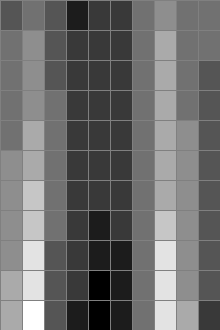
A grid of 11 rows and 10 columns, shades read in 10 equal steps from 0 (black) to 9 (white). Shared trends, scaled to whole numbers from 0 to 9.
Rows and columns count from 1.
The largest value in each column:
6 9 4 2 2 2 4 8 6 4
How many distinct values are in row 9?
6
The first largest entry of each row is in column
8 8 8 8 2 2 2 2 2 2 2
